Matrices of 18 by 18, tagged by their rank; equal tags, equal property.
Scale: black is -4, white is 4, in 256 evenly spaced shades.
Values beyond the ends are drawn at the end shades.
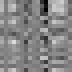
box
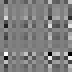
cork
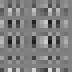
cork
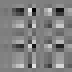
cork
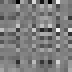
box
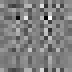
box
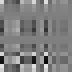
cork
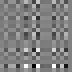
cork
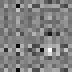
box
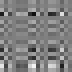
cork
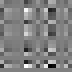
cork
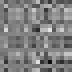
box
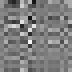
box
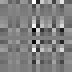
cork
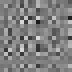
box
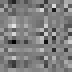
box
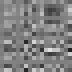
box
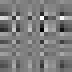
cork
